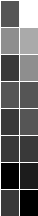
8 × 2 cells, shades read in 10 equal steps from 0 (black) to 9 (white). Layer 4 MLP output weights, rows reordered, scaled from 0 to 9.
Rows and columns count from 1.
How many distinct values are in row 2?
2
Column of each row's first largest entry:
2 2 2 1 2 1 2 1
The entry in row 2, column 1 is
5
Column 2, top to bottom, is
9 6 5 3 3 2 1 0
